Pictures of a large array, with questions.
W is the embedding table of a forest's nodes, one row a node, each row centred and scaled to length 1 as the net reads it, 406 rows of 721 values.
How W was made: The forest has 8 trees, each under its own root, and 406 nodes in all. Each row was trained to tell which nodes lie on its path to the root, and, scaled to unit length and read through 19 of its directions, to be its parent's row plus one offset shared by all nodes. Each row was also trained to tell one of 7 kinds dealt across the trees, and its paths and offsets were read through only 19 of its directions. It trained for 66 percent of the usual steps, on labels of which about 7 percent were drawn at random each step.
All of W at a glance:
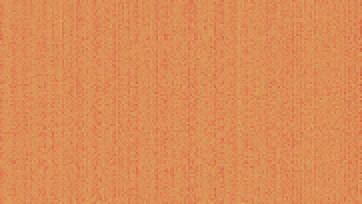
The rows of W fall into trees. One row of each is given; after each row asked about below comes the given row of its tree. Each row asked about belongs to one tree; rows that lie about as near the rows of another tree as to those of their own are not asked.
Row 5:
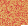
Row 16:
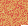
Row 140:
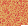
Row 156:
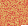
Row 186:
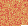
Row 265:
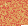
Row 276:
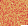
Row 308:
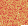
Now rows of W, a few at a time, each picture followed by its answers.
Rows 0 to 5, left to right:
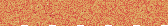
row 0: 276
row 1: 276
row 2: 276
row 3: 186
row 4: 308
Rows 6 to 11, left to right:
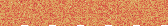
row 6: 140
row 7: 5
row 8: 265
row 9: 16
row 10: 186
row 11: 156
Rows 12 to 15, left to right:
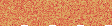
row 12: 308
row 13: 186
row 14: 5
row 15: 16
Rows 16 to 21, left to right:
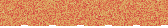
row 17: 186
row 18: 140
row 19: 308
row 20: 186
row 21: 156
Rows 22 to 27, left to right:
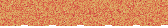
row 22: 186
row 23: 156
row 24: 16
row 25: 16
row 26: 186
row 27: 276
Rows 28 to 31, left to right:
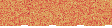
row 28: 156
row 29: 308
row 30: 140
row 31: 5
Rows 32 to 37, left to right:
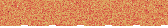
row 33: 156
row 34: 156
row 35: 186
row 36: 140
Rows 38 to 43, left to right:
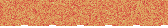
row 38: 308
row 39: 186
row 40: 16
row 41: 186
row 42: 16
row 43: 156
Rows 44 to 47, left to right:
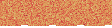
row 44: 186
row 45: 308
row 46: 186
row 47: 5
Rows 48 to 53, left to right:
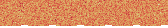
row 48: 308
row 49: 140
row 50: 156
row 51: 186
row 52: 265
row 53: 5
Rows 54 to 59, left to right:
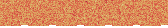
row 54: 265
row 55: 186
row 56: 156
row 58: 186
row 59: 16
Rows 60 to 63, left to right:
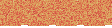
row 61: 186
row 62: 156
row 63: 265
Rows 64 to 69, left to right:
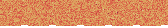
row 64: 276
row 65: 16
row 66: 156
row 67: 265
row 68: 16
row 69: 308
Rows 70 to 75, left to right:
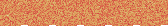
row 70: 186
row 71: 186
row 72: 156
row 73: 156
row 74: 186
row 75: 276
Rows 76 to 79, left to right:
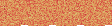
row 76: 16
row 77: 5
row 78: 276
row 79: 16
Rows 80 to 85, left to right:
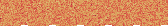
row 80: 276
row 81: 265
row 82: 5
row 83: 156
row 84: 265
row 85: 308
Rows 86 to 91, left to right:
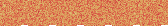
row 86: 5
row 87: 308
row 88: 276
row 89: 308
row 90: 308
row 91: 140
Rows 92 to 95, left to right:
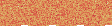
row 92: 5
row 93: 140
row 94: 140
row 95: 308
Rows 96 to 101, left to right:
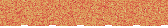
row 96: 5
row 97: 156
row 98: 308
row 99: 308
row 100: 156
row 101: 140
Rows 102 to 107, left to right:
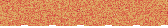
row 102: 140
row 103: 5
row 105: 140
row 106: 308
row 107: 186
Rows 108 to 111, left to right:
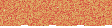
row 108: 308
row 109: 186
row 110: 186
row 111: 156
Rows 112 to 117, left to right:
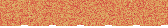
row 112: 5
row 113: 140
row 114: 308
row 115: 308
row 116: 186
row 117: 308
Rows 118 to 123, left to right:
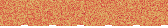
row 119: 5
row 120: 16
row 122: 156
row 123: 156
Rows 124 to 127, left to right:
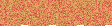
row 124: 16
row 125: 140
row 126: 140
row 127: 156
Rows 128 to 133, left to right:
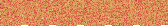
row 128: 265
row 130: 5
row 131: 308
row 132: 265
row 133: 276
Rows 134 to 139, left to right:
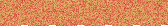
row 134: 308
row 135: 156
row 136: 186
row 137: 5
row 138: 16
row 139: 16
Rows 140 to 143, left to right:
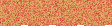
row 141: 186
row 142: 186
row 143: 308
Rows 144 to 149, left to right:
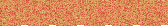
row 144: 308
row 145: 16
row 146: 308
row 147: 5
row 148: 16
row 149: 5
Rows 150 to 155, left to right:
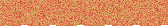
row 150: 156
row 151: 265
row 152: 156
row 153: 16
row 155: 156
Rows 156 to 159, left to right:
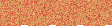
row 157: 265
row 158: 16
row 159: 308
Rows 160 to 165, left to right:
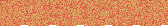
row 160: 186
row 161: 276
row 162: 308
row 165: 5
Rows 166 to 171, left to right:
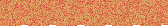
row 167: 186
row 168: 308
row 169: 140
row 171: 186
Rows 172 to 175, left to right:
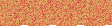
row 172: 156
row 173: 265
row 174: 308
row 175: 5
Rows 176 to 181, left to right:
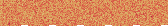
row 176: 140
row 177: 186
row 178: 140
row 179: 16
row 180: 276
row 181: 16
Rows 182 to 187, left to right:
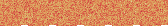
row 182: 265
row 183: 186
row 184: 16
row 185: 186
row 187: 186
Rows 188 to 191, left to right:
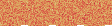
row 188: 276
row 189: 5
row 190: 140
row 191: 276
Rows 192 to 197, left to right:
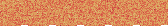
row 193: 156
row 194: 308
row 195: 16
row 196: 308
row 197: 156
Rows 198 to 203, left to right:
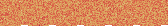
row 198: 16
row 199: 156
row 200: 16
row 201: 156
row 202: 186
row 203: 16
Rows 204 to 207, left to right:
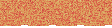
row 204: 156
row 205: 156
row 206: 5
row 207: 156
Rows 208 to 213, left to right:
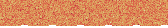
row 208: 186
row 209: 308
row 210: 16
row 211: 186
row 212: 156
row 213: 308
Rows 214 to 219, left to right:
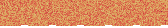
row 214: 156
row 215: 276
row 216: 16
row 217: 16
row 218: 5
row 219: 276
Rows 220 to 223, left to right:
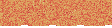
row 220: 140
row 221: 265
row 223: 276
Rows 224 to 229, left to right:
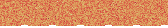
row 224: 265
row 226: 5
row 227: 265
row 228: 308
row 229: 308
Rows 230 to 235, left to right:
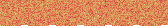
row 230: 140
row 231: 5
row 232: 276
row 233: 140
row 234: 156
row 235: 140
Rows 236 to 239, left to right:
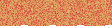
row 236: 186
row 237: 186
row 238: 156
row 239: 265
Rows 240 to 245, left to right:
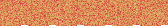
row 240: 156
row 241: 265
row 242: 186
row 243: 156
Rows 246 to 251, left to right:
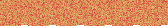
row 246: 186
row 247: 308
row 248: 308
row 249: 308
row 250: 156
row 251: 308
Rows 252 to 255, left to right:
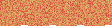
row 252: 276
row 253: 276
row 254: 16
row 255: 5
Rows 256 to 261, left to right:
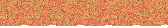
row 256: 186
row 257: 186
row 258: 186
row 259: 5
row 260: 186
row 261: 265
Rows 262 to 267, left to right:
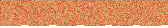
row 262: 308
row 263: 16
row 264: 140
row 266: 156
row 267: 308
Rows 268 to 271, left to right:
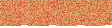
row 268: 156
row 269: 156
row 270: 276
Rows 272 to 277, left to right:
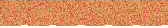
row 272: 308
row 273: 308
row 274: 265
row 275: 5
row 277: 276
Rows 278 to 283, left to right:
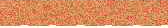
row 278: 16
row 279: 186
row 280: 5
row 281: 140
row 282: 156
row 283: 140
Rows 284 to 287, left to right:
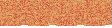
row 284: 156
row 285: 308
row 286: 5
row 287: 140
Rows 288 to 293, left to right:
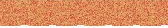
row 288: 276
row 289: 140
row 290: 156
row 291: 140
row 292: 276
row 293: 156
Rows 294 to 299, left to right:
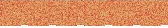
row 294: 308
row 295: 276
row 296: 16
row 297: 308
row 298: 276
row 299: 16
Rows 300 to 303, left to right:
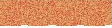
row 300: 156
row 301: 156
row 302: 16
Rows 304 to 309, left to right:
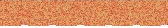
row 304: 186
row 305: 308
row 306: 16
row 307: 186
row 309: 156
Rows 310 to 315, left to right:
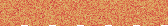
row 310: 16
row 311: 308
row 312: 16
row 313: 156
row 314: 276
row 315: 16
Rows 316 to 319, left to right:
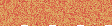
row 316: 265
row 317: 140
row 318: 265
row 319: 308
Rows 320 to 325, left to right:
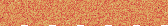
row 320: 276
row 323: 156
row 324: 156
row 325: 276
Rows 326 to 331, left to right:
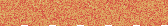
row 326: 156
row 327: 265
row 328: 308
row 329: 308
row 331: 186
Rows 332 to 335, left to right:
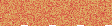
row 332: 276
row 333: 276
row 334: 16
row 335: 5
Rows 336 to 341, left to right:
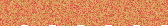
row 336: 186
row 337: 276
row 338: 186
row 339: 276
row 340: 16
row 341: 308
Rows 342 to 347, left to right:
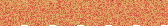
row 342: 5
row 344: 265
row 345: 16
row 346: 5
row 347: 5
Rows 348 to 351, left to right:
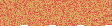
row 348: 308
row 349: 186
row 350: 186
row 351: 276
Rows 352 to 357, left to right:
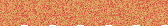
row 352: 276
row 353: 186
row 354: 156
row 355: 186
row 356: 140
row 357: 265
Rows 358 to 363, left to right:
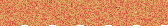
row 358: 186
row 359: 308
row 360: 5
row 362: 265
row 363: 5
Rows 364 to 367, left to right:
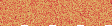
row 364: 308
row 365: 140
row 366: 5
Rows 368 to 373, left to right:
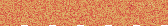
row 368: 186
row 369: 308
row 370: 276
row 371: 140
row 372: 16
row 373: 276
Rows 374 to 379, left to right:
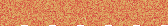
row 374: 156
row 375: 186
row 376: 156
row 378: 308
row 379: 156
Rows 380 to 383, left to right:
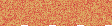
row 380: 308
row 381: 186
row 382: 156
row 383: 308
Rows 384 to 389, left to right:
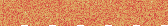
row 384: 140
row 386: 140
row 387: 5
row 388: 308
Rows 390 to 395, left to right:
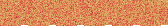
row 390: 156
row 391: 308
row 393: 265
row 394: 186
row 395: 5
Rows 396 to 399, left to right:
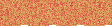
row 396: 186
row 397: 265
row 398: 5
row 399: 186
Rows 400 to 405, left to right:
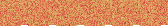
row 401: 156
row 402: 140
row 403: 5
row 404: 5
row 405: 156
